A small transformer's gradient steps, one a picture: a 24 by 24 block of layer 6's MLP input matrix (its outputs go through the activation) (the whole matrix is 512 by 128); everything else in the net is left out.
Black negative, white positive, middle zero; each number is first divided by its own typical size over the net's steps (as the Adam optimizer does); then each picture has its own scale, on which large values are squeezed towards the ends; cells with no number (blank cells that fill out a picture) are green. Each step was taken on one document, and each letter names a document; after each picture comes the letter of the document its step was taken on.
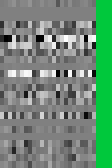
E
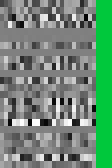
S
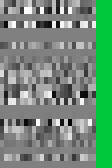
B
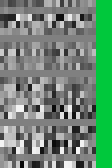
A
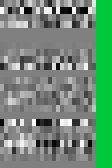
B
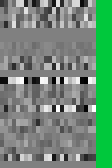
S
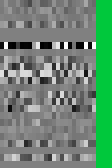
S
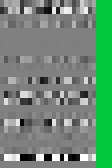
B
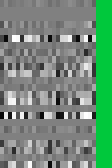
E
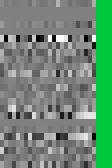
E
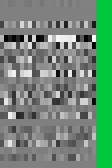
E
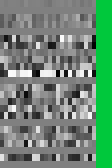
E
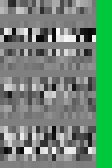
A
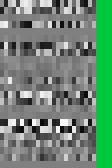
B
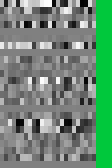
B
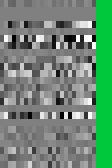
E
